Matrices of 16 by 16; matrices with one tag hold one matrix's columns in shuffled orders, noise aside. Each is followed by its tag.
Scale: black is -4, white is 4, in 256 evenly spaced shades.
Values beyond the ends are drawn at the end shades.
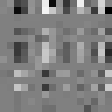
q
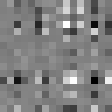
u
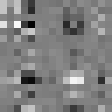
u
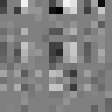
q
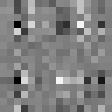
u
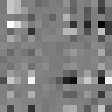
u
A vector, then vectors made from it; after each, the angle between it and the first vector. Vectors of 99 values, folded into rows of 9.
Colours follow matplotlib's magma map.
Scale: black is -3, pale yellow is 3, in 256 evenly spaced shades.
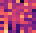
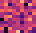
partly opposed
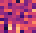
nearly opposite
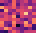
orthogonal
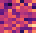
orthogonal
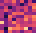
partly opposed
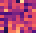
nearly opposite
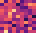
partly aligned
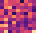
partly aligned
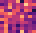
nearly parallel
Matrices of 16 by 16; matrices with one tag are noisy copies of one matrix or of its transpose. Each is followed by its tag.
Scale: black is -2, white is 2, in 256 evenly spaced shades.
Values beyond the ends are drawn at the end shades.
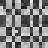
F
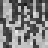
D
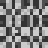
F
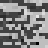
D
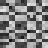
F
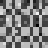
F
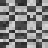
F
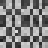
F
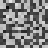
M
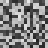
M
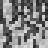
D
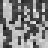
D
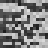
D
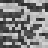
D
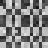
F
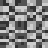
F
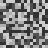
M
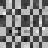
F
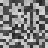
M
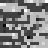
D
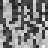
D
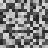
M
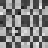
F
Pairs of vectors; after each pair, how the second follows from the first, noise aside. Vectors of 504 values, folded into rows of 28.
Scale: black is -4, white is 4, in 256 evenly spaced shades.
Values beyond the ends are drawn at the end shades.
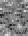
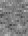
shrunk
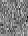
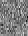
copied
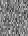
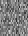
copied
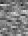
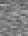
shrunk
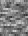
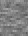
shrunk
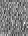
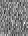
copied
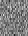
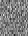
copied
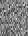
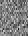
reversed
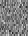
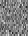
copied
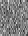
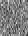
copied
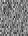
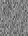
shrunk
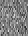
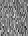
copied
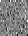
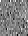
copied
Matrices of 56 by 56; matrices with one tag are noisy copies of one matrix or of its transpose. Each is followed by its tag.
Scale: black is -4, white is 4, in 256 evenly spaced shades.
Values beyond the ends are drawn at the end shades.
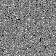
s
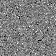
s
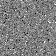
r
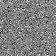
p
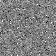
p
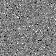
s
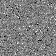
s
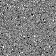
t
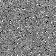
p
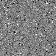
t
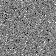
r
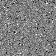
t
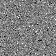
s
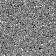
r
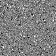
t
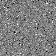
t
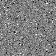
t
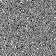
p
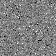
s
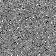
p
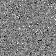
s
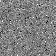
p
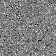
s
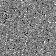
r
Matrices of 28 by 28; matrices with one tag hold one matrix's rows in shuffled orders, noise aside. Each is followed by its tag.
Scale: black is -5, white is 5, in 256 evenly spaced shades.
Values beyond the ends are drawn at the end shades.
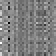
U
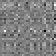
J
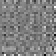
J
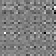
J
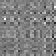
J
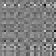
J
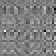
J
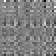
J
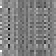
U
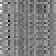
U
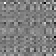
J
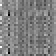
U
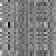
U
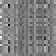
U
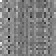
U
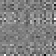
J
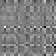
J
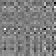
J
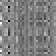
U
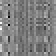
U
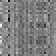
U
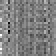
U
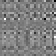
J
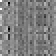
U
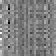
U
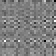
J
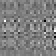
J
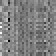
U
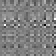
J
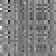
U
